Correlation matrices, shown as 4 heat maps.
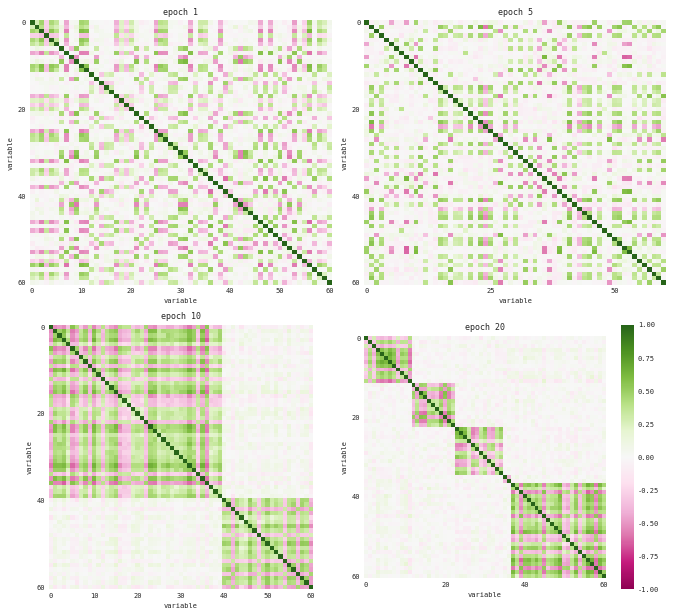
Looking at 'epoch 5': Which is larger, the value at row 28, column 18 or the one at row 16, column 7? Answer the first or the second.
the first
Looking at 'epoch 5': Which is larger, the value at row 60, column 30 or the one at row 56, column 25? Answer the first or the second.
the second
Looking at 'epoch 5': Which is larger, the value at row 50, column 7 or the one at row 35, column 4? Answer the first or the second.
the first
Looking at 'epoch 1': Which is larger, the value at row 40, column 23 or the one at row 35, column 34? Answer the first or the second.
the second
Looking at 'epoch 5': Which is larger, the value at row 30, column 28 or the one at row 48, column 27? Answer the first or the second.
the first
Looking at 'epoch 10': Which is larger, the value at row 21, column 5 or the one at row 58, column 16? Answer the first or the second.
the second
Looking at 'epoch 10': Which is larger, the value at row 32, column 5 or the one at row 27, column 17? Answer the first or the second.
the second
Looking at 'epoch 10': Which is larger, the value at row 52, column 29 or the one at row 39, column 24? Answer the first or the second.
the second
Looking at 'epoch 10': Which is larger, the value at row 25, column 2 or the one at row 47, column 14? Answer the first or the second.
the first
